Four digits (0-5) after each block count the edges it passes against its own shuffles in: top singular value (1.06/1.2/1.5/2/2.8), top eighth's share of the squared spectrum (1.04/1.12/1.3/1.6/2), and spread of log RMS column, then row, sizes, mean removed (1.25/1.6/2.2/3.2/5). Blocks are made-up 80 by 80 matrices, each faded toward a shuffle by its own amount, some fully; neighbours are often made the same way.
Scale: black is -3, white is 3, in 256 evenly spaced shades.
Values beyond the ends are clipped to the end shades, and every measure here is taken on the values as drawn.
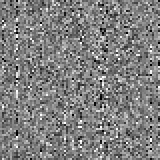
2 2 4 0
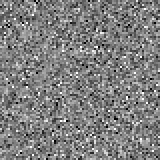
0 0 0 0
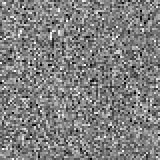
0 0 0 0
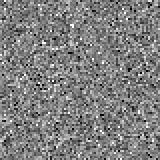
0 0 0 0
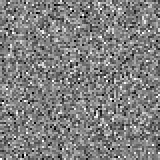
0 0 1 0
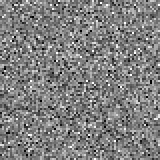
0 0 0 0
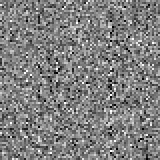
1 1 2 0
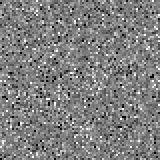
1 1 0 0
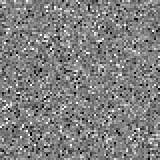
2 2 0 0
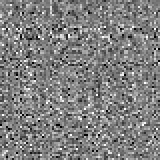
4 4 2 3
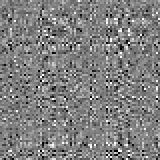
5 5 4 3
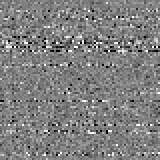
2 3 0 4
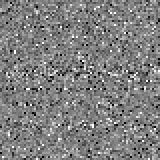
1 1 0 2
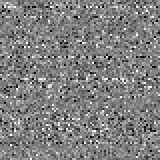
1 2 0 3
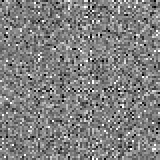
4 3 2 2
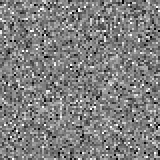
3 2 1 0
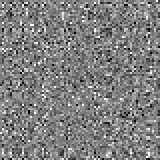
4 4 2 2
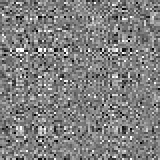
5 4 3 3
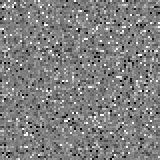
2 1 0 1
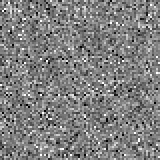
3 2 1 1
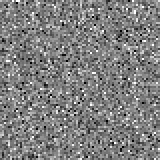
1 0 0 0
